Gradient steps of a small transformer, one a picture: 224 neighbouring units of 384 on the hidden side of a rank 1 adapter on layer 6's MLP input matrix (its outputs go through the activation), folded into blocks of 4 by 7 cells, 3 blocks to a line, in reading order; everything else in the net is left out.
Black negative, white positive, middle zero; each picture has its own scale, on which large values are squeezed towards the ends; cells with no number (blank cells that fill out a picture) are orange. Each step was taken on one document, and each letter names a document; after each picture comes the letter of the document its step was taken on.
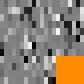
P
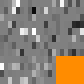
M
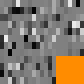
M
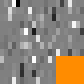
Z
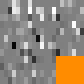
Z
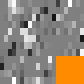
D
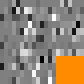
Z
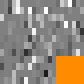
P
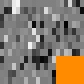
P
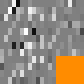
Z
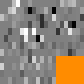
Z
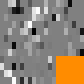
D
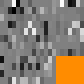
M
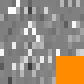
P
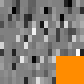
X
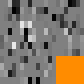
D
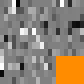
M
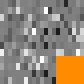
P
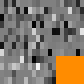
P
